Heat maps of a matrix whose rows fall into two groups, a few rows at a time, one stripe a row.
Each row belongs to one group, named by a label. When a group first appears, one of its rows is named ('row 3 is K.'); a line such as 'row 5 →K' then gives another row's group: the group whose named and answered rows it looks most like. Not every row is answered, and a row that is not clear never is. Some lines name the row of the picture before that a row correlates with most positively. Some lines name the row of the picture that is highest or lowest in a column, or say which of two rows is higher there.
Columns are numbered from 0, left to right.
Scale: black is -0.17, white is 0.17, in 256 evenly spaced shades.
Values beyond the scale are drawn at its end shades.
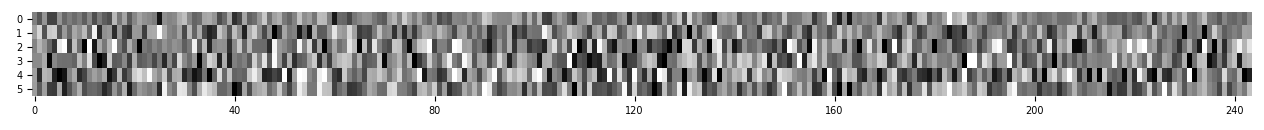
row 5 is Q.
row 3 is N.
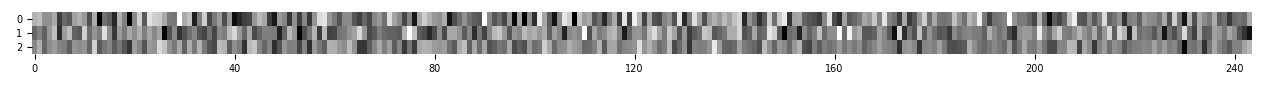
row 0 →Q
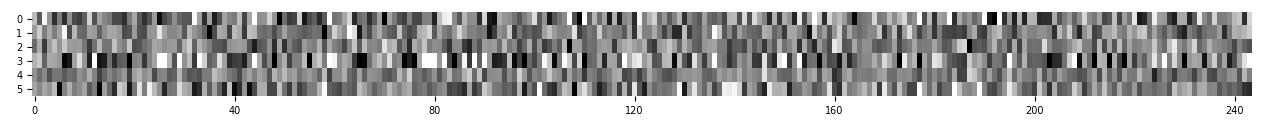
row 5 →Q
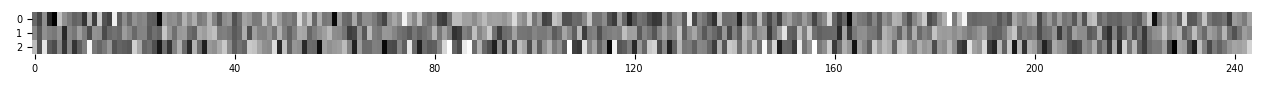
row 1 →Q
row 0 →Q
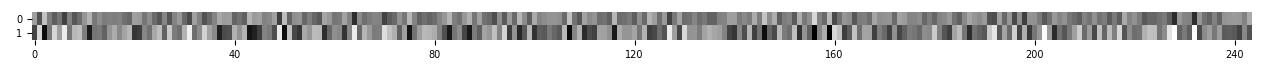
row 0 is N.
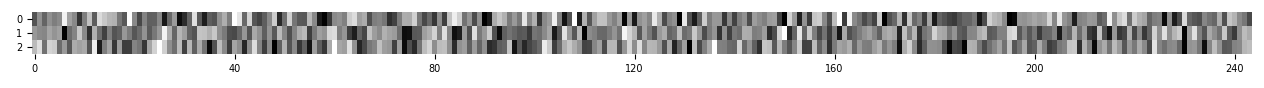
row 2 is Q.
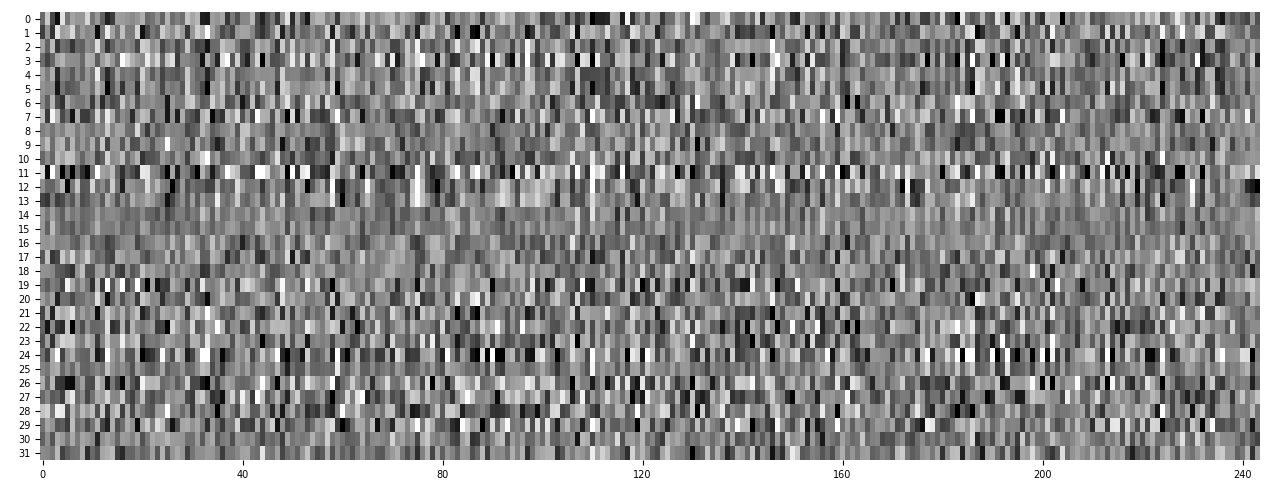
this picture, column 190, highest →24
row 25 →N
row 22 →Q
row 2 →N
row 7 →N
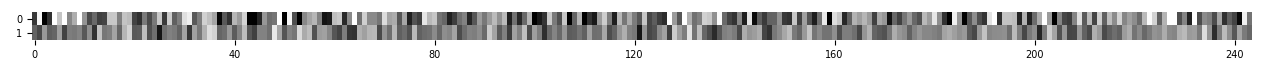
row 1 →Q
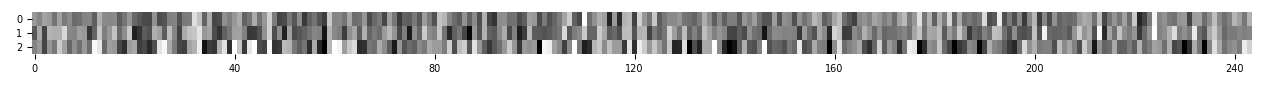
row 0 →N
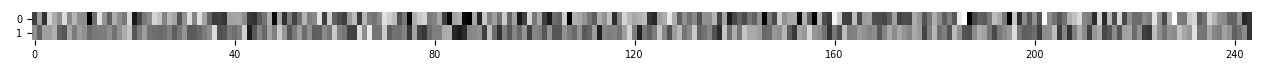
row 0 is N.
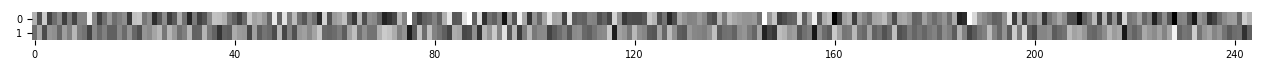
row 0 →N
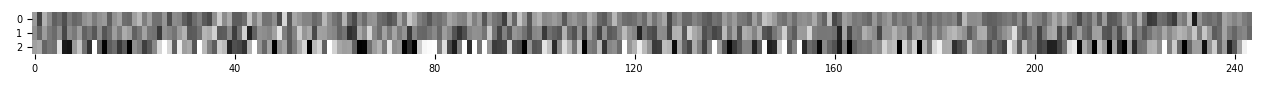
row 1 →Q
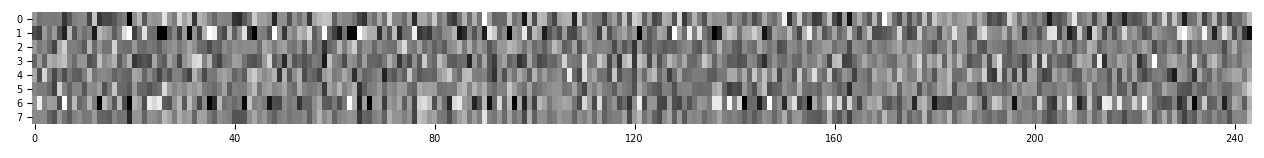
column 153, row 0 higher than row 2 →Yes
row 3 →N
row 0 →Q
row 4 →N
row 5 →Q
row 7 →Q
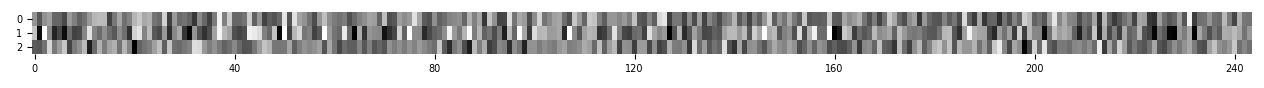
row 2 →N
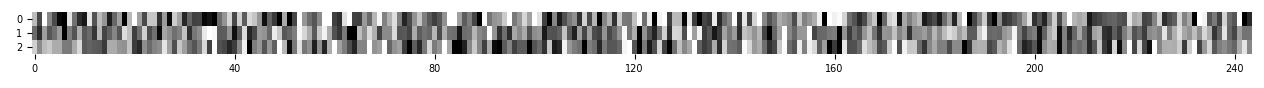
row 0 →N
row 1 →Q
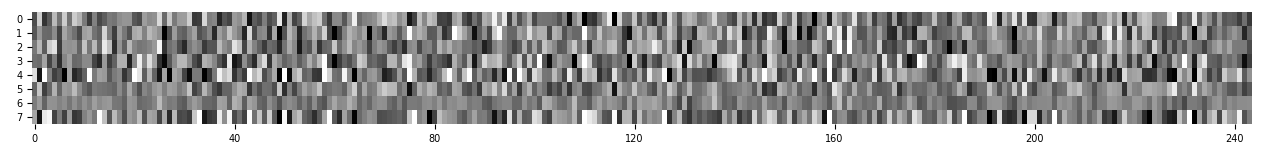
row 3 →Q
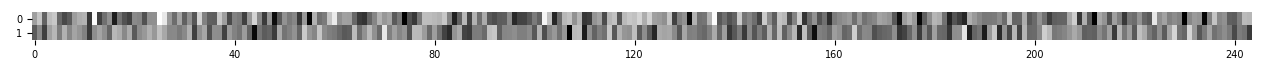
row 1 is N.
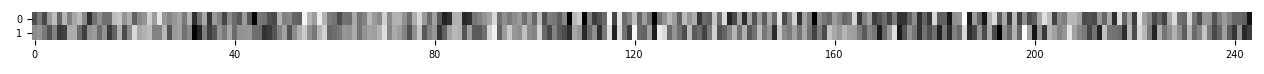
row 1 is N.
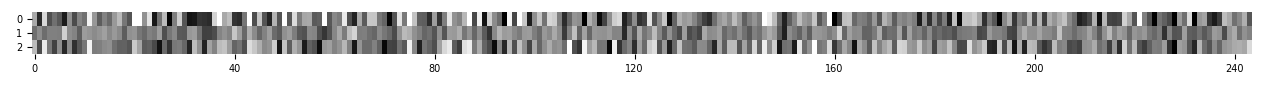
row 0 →N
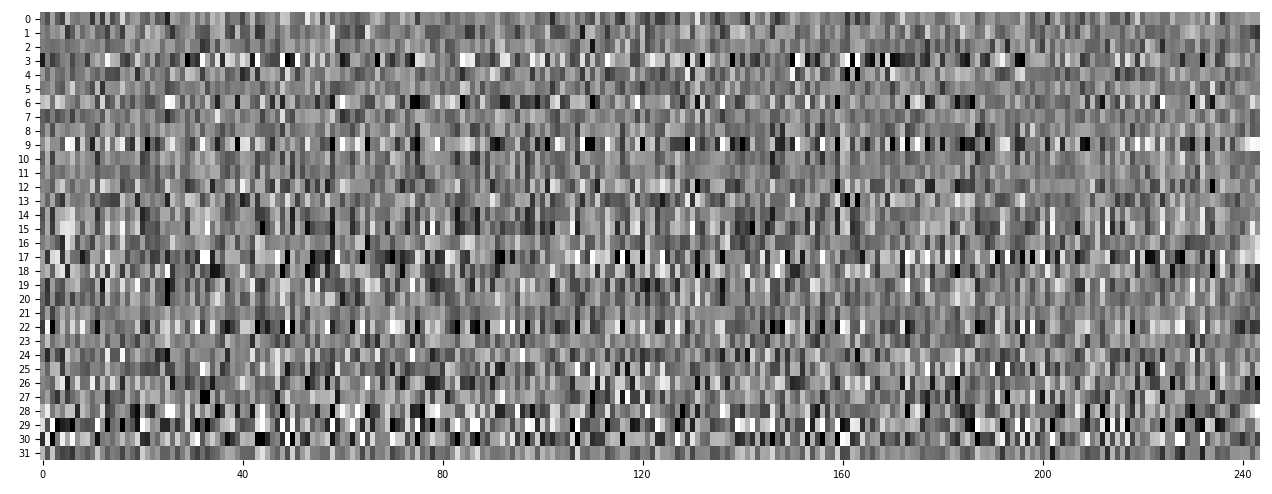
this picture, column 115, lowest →17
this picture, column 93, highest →3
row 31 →N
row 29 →N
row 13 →Q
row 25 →N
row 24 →Q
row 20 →Q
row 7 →Q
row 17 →N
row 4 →Q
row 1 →Q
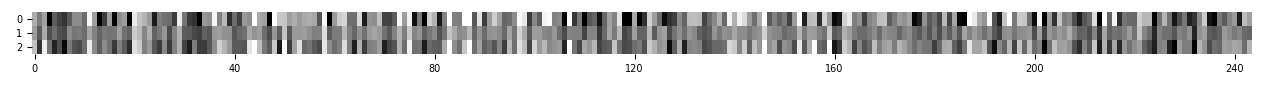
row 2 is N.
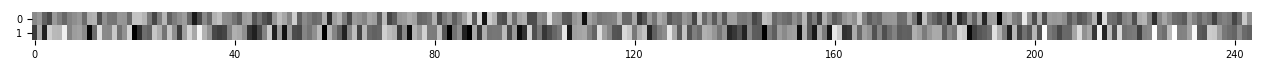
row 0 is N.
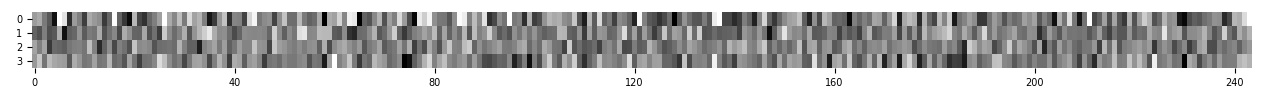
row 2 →N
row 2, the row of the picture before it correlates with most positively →0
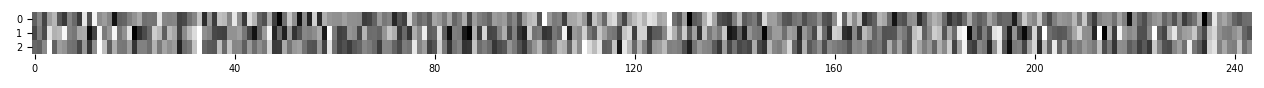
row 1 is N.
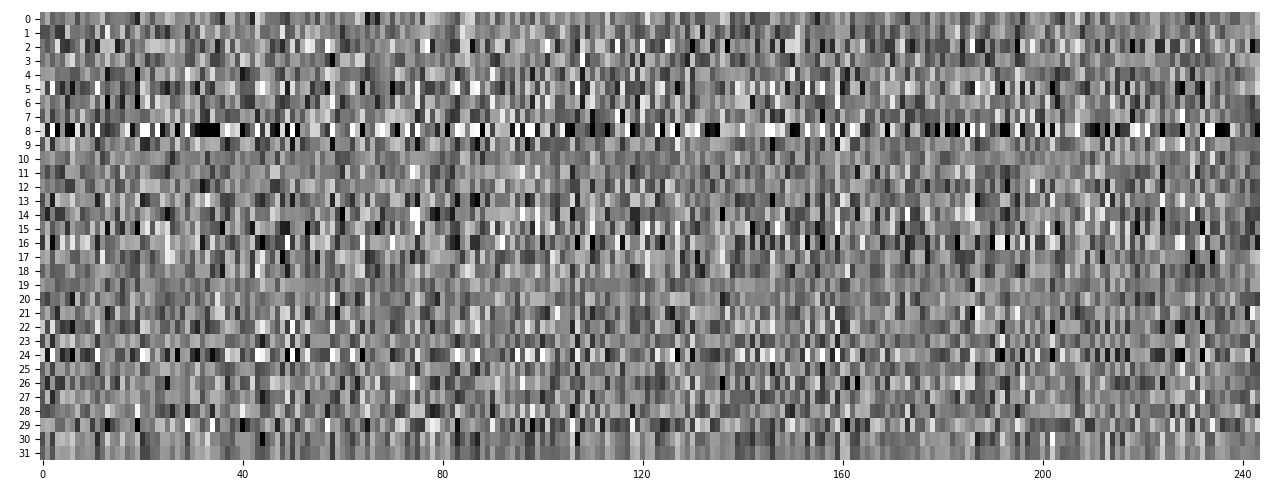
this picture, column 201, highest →15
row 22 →N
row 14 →Q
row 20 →Q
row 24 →N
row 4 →Q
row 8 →N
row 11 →Q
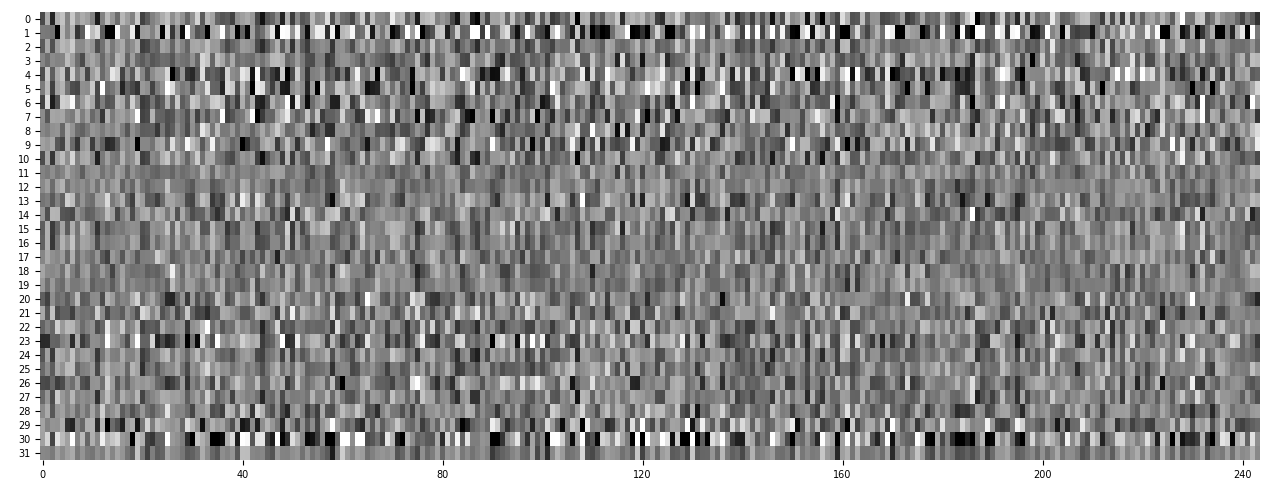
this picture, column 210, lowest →1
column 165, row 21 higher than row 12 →No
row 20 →Q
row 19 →Q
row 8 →N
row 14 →N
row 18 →Q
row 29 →Q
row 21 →N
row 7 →Q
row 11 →N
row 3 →N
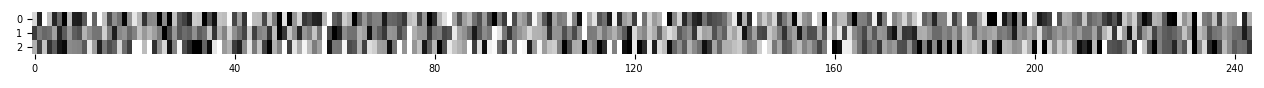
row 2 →N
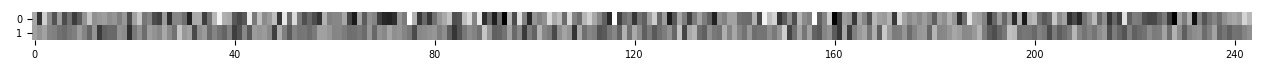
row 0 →N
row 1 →Q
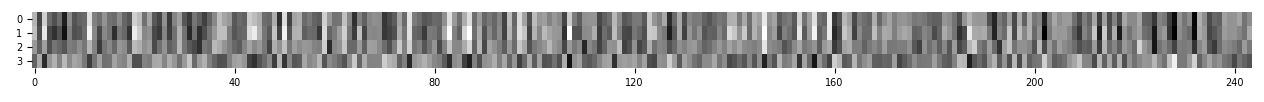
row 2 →N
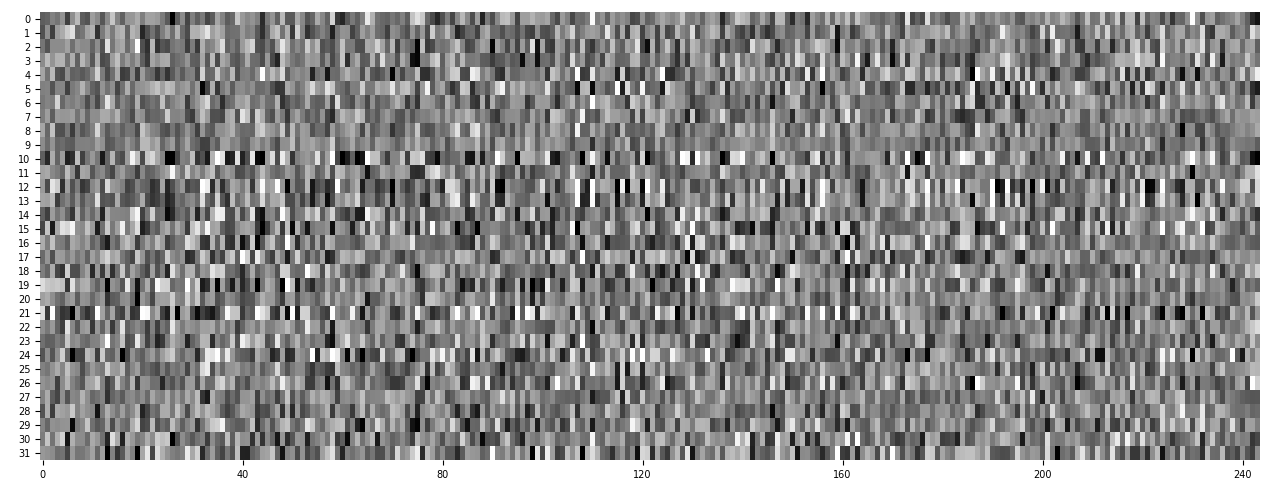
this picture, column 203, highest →2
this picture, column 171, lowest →30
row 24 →Q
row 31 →Q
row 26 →N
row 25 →N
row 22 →Q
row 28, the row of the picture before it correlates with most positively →3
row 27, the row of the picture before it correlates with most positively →3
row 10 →Q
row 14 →Q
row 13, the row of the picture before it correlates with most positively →1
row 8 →N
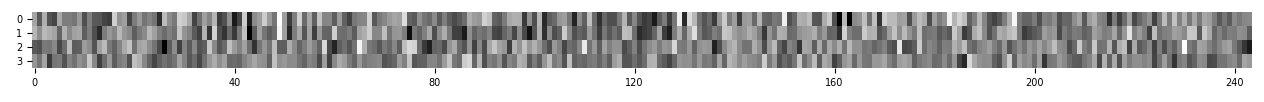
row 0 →Q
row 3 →N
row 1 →Q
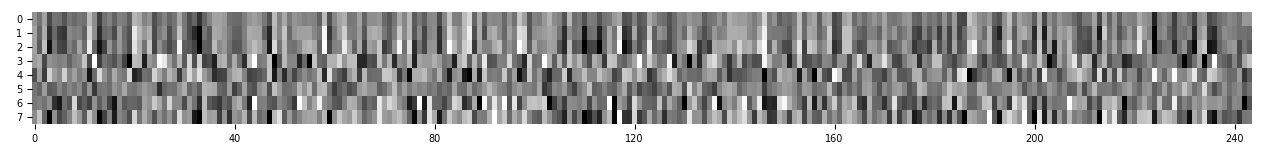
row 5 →Q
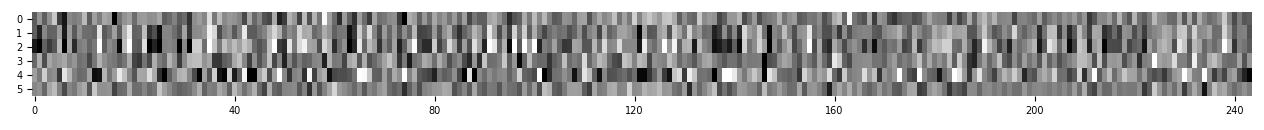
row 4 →Q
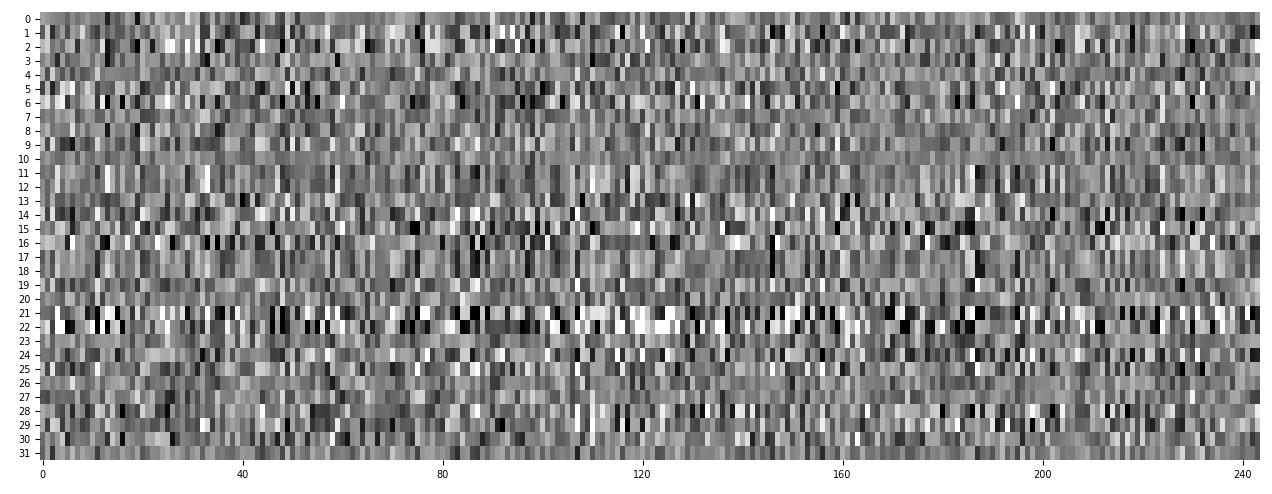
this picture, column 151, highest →21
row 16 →Q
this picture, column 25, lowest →28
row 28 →N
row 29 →N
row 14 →N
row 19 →N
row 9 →N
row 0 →Q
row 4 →N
